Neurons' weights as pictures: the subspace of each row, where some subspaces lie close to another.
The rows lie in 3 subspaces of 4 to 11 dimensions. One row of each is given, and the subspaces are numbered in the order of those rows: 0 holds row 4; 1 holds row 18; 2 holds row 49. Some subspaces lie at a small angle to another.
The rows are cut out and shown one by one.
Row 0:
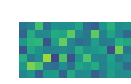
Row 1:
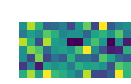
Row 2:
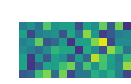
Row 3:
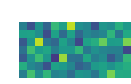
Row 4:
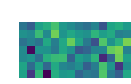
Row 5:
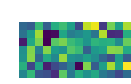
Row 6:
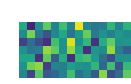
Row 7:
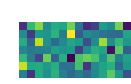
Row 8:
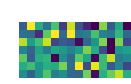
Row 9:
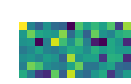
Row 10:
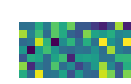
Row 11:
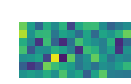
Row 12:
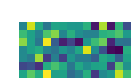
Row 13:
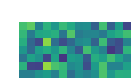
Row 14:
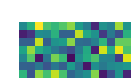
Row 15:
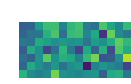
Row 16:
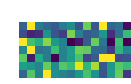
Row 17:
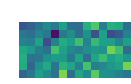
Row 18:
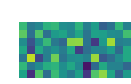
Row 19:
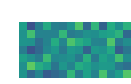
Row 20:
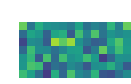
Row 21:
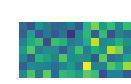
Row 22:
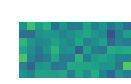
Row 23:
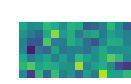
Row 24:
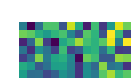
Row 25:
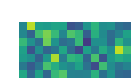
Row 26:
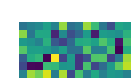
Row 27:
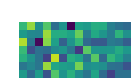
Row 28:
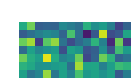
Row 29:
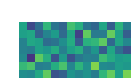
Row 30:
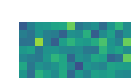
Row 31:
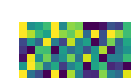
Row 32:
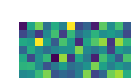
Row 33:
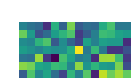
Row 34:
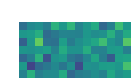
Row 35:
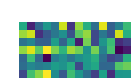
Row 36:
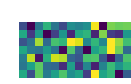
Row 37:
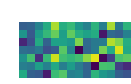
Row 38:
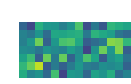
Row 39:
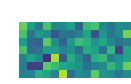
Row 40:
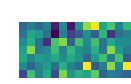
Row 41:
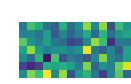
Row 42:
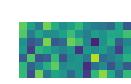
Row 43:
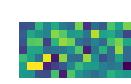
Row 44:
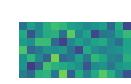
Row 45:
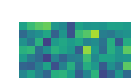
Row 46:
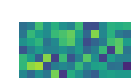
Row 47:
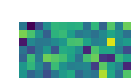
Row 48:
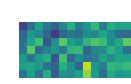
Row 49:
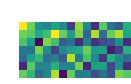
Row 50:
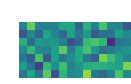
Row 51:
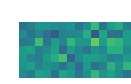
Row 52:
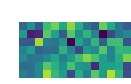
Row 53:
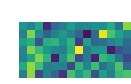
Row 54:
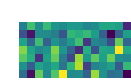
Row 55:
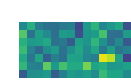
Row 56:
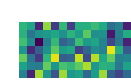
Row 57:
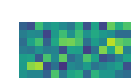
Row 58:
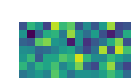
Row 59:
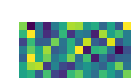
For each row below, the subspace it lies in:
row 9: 2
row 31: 2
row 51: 1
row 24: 0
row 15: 0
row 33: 0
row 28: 0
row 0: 1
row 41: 2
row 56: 0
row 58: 0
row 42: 1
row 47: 0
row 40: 2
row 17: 2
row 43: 1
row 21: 1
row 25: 0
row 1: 2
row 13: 1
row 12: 2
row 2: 0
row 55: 0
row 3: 0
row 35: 0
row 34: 0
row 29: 0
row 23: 0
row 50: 1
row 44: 2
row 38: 1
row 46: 1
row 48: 2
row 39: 1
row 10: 0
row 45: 0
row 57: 1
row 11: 2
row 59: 0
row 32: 2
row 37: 0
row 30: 2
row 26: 2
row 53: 0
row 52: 0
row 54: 2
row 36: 1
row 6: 0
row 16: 0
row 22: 0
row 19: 0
